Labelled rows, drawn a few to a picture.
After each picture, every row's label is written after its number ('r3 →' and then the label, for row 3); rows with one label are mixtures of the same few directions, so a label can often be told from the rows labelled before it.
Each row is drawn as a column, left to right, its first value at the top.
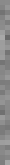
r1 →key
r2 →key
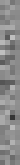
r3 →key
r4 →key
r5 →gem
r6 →gem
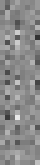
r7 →key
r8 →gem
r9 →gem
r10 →gem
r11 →gem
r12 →gem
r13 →key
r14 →key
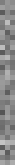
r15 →key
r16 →gem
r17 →key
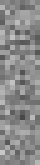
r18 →gem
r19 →key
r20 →key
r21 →gem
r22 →gem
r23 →gem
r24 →gem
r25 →key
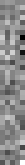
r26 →key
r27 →gem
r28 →key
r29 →gem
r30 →key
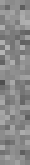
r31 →key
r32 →gem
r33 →key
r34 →key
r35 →gem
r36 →gem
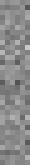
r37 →key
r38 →gem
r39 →gem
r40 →key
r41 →gem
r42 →gem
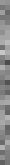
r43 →key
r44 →key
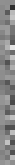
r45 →key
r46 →key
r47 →gem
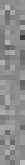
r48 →key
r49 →gem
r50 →key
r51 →gem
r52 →key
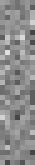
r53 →gem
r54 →key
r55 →gem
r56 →gem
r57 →key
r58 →gem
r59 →gem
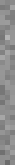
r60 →gem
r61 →key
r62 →gem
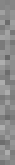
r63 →key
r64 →gem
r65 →gem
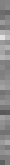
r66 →key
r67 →key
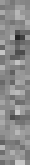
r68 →key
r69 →gem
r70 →gem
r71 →key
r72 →key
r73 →gem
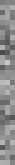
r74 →key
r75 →key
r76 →gem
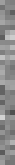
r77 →gem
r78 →key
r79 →key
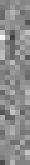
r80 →key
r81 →gem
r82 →key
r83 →key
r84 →key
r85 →gem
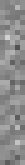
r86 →key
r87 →key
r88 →key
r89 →gem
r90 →key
